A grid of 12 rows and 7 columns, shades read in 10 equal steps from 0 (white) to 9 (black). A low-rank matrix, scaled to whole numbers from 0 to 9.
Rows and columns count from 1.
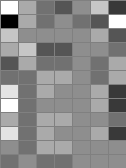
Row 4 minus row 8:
3 -3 2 2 0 1 -2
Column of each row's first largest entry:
7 1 7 3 1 1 7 7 2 7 2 1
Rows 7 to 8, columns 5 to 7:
4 3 7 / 4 3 7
